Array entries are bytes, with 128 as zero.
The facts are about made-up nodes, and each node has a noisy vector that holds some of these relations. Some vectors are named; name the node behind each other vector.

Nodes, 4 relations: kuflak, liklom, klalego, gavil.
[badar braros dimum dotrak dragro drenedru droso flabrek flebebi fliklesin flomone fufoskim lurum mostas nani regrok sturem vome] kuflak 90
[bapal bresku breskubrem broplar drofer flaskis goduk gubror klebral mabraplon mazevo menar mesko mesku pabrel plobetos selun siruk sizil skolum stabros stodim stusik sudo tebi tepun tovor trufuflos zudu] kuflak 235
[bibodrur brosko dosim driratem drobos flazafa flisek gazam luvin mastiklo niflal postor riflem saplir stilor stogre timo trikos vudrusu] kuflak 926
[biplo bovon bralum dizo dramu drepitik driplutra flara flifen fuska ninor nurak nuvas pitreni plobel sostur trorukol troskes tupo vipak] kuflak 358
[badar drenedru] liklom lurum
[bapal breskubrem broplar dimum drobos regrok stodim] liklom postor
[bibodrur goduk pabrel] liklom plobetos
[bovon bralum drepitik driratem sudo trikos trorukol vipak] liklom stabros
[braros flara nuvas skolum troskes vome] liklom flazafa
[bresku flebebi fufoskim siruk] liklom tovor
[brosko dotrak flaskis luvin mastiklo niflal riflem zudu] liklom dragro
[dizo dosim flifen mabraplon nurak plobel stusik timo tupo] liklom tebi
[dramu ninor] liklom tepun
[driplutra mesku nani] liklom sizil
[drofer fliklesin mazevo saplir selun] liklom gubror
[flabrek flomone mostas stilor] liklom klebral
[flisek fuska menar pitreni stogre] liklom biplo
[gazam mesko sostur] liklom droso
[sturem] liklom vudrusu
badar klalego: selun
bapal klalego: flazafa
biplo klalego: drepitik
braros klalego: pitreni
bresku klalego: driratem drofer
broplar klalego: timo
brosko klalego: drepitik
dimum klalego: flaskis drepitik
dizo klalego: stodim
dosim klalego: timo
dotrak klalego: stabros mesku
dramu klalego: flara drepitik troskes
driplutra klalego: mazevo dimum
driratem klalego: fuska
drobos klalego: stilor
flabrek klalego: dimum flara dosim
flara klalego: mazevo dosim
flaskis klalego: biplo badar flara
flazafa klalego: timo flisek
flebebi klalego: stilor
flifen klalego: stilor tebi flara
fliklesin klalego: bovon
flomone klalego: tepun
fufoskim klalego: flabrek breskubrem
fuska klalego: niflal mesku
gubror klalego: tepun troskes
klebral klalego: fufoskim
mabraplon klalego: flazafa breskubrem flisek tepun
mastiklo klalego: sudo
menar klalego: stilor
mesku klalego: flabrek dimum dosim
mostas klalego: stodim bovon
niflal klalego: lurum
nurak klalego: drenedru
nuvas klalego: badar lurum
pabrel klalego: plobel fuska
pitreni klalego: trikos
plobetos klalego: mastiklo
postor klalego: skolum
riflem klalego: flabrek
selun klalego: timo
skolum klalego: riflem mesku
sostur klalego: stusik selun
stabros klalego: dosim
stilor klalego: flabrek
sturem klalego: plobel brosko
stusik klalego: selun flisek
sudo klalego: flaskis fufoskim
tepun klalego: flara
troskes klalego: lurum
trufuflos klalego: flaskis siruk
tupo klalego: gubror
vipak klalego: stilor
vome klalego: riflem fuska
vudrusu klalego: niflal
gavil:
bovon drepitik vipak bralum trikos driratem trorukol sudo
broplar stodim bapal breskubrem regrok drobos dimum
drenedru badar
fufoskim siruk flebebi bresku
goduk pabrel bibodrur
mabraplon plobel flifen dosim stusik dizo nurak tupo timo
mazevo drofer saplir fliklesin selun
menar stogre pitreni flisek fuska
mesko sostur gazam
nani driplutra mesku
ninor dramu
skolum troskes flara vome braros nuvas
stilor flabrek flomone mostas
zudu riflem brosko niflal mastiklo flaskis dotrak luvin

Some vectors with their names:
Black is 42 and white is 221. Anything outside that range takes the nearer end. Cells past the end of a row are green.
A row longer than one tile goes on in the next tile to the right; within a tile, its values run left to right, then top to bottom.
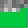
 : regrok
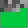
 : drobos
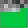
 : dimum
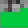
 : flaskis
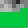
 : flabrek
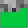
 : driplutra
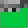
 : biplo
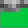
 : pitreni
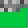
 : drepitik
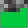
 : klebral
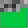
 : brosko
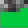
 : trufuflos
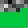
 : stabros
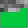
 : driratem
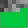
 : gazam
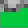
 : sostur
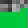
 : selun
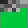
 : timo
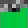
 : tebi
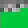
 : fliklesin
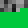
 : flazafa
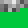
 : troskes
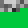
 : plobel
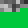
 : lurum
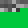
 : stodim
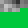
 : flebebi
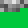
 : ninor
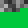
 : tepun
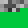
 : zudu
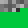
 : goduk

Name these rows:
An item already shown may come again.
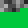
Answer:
tepun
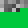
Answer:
broplar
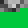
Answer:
dizo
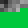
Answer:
flisek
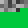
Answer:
mazevo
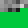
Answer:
mabraplon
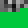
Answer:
postor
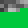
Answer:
driratem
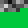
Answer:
stabros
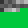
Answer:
trikos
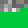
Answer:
regrok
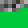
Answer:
stilor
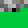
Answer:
flifen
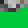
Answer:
dizo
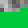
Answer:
sturem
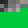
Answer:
flisek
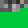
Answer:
mesku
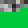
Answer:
lurum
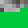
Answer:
vome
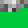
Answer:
troskes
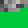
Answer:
trorukol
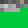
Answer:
badar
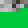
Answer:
fufoskim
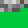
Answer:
ninor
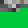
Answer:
nurak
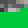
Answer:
driratem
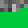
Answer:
bresku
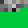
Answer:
tupo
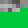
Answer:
dotrak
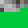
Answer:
vome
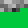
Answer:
flifen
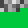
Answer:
bovon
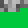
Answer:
bralum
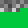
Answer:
breskubrem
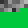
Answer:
dosim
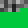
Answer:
vudrusu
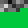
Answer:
stabros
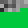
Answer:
niflal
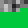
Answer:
droso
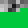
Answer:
dragro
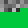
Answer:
bapal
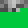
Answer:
nuvas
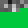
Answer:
sudo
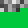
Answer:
bovon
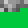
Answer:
vipak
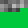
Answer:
stusik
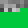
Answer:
braros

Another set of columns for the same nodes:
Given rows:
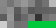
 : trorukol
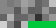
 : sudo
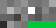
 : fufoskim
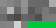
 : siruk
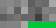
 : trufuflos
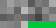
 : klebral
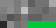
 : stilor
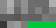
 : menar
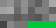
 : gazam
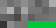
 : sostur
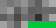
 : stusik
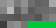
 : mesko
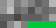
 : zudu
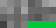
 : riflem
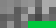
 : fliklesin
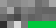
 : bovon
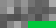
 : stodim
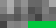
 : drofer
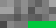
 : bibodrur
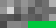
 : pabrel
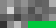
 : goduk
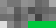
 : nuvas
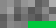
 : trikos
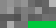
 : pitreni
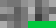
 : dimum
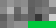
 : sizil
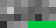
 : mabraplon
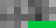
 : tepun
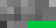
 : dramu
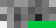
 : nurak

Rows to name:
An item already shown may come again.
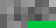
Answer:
trikos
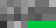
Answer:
vipak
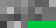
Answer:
ninor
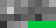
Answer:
mabraplon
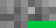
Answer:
dragro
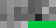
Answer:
tebi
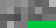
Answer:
pitreni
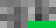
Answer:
dimum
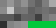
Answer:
mabraplon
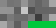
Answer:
drobos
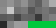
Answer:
mabraplon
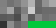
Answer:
badar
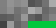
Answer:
biplo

